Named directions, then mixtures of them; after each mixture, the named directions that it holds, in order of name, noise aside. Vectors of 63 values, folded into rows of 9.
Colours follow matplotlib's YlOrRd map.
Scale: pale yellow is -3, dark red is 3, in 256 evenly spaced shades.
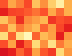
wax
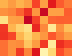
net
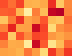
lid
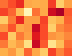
lid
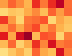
wax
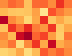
net, wax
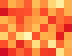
wax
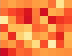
net, wax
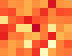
lid, net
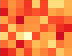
wax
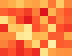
net, wax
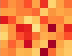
lid, net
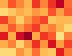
wax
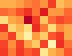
net, wax
